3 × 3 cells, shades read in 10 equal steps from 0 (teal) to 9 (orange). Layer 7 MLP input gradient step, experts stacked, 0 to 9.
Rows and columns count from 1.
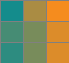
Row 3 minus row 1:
1 -2 -1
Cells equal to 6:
1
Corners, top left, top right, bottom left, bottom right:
0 9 1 8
